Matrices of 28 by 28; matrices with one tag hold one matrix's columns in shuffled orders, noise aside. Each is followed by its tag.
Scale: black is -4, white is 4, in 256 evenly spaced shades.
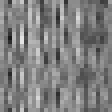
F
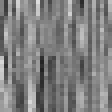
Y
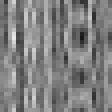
F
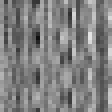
F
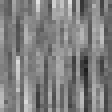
Y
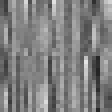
Y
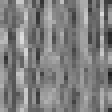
F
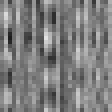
F
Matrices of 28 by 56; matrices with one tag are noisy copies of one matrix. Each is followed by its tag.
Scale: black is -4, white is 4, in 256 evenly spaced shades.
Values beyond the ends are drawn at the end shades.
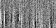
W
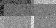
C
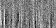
W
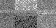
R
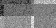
C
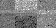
R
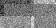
C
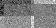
C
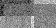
C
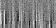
W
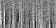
W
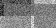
C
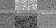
R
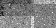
C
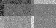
C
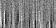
W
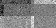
C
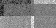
C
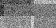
C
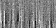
W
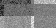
C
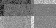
C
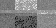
R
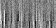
W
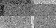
C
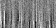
W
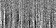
W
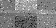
R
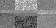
R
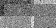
C
